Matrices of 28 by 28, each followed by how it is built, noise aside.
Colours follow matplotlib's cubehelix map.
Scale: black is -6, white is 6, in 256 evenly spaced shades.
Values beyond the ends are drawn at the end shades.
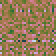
low rank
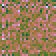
low rank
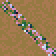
banded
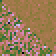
lower triangular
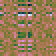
low rank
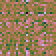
low rank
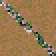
banded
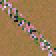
banded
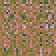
low rank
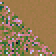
lower triangular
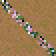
banded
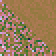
lower triangular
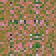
low rank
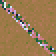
banded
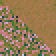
lower triangular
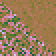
lower triangular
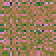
low rank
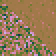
lower triangular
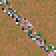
banded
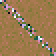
banded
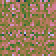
low rank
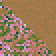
lower triangular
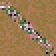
banded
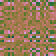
low rank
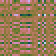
low rank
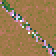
banded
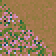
lower triangular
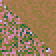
lower triangular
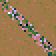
banded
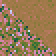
lower triangular
